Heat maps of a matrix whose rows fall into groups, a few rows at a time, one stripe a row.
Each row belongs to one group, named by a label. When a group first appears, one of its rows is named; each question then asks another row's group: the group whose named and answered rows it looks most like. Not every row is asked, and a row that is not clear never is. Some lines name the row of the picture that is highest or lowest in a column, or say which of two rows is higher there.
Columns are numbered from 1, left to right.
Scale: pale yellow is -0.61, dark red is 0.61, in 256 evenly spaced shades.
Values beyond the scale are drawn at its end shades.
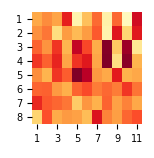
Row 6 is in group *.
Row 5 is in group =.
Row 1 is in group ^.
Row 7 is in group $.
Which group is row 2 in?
^
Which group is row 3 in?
*
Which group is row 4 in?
*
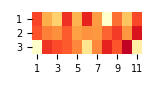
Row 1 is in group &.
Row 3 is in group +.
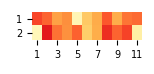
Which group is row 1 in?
$
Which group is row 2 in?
+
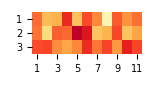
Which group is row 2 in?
=
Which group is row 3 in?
*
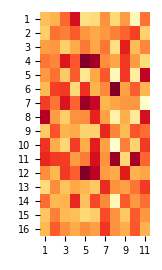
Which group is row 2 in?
+
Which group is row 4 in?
=
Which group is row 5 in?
^
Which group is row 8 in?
&
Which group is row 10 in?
&
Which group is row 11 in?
*
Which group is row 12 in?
=
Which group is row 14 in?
&
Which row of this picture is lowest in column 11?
7
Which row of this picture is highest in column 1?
8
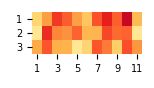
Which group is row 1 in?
+
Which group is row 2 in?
+
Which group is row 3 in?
$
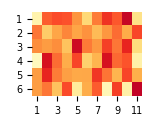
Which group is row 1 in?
+
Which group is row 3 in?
*
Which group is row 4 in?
+
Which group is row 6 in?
^
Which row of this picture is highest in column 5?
3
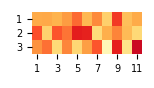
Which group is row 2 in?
=
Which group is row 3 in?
^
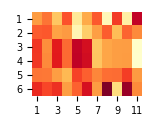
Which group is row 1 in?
^
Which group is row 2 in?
$
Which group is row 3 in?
=
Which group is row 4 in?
=
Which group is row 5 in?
*
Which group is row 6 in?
*
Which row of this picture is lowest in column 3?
1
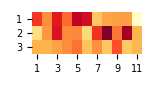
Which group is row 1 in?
=
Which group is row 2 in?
+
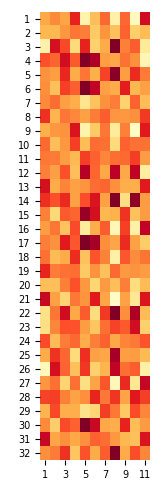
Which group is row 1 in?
^
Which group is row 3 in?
+
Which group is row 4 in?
=
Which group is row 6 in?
=
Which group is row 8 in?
&
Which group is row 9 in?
^
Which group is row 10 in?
&
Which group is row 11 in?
*
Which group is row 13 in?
&
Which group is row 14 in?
*
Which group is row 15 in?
=
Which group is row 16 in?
^
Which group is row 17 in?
=
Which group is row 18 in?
&
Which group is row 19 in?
$
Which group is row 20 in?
^
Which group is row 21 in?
&
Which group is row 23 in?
+
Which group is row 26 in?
+
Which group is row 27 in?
^
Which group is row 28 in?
*
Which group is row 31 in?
&
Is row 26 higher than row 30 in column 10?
Yes
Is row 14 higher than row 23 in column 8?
Yes
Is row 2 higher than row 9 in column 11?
No
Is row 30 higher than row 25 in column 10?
No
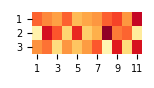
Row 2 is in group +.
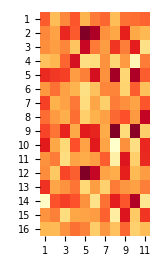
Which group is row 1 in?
&
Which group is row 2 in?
=
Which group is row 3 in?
*
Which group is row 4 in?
^
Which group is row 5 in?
*
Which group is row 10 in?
&
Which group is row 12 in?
=
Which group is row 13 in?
$
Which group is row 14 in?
+
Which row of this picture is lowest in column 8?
10
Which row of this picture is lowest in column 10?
4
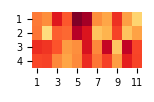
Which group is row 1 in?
=
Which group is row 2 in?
=
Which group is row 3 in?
*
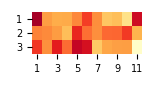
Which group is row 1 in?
&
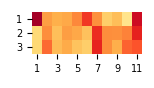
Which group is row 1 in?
&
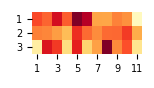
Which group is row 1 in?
=
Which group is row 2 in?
*
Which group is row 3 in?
+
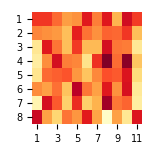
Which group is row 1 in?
*
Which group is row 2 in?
*
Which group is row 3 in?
+
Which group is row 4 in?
+
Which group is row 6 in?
*
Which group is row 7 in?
+
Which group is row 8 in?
&
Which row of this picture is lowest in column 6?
4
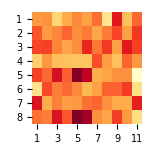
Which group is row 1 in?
^
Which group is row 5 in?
=
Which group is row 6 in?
+
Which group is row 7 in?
&
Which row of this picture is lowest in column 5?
4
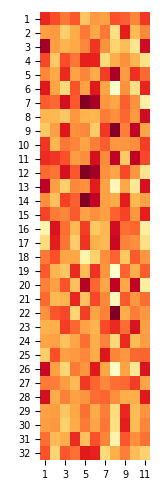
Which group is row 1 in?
$
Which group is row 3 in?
&
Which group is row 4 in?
=
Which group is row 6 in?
&
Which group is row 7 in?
=
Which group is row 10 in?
&
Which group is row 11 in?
*
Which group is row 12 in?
=
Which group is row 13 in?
&
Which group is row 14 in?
=
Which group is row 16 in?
+
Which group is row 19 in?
&
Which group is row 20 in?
*
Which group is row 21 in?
&
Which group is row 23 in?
+
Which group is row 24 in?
^
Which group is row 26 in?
&
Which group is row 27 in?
*
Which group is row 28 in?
&
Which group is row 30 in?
^
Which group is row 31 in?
&
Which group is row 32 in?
=
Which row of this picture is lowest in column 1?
16
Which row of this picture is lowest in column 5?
18
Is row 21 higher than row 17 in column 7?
Yes
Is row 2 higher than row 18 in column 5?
Yes
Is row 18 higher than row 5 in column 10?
No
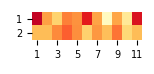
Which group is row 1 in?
&
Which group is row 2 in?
^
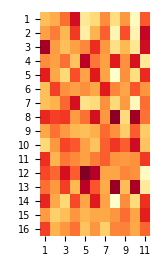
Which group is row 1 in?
^
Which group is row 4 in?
*
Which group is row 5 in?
&
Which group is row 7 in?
^
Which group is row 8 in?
*
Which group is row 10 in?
+
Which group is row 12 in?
=
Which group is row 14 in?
&
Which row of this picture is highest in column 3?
12
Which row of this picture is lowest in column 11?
12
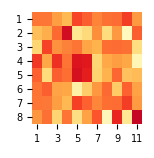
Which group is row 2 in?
^
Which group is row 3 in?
+
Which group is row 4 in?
=
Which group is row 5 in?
=
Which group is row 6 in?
$
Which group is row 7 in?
*
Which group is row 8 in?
^
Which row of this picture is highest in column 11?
8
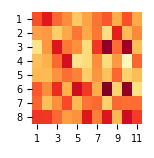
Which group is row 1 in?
$
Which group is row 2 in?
^
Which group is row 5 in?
^
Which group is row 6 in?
*
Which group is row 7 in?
&
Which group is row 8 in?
*
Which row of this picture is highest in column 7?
3
